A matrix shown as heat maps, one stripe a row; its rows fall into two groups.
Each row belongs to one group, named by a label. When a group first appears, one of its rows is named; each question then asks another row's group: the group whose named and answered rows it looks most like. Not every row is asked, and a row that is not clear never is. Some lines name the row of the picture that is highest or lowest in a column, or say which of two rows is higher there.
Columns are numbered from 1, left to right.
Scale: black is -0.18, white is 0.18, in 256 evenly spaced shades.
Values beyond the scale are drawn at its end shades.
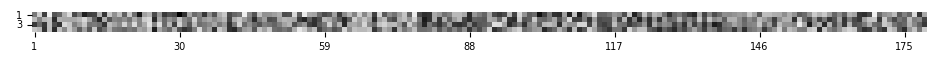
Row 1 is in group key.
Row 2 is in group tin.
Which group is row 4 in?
key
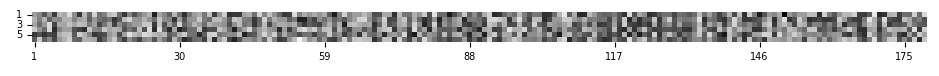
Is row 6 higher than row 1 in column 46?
No
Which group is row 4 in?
key
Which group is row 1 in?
key
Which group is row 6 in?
key
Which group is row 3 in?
tin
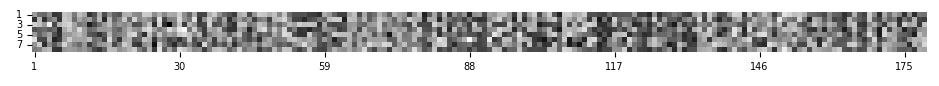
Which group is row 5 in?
tin
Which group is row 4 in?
tin
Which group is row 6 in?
key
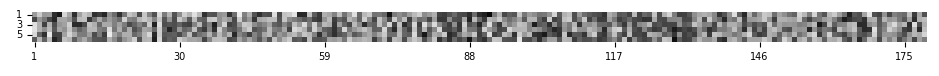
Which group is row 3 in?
key
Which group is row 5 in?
key
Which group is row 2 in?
tin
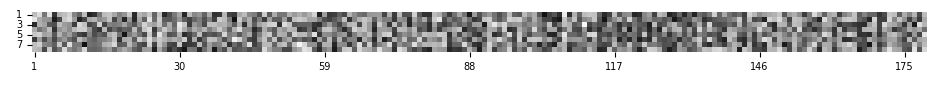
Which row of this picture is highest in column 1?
2
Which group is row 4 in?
tin
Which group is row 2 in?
key
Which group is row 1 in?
key
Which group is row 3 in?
tin
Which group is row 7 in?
key
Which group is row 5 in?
key
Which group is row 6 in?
tin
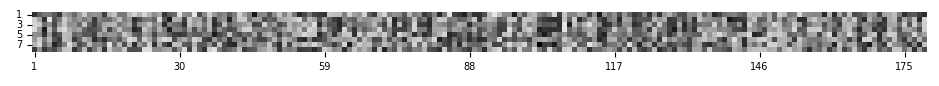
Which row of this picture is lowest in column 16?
4
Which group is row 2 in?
key
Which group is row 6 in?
tin
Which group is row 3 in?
key
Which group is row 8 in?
tin
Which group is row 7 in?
key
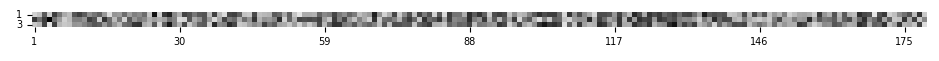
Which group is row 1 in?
key
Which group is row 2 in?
tin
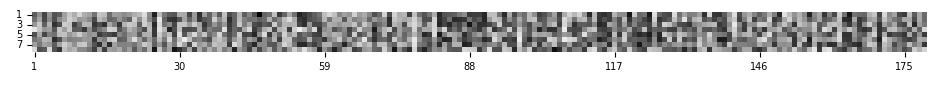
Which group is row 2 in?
tin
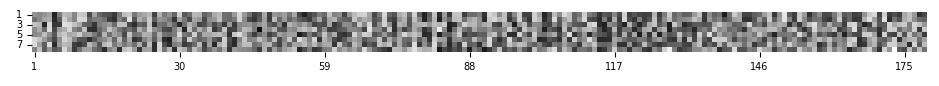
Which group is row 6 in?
key
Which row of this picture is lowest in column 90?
7
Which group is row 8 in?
tin
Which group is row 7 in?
key
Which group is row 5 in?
tin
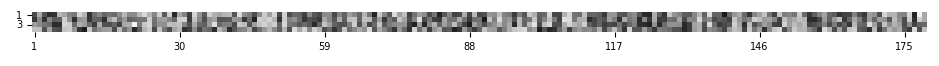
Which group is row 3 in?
tin
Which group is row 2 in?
tin
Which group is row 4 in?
key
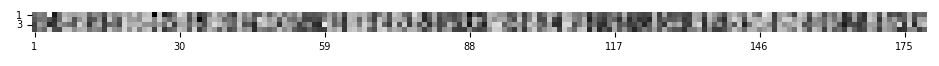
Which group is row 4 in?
tin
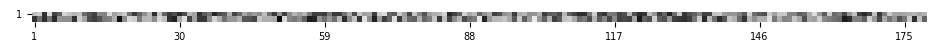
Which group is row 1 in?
key
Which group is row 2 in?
tin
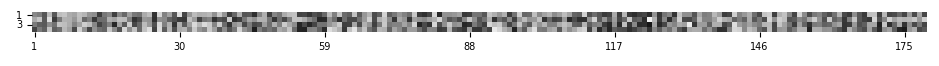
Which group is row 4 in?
tin
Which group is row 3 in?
tin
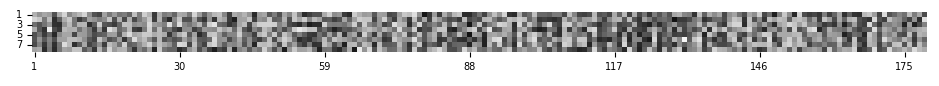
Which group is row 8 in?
key
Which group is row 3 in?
tin
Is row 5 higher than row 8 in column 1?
No
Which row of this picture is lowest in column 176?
2
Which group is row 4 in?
key
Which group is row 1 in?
tin
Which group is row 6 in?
tin
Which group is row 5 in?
tin
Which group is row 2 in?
key
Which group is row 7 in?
tin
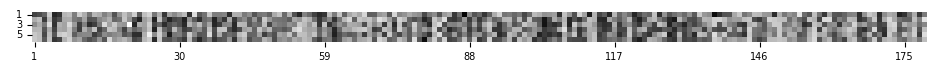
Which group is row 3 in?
key
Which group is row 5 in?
key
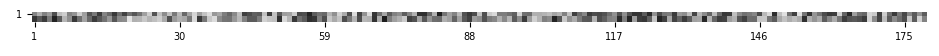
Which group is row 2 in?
tin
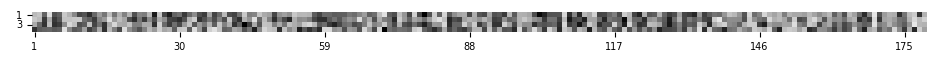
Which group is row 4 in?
tin
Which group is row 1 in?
key
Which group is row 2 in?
key
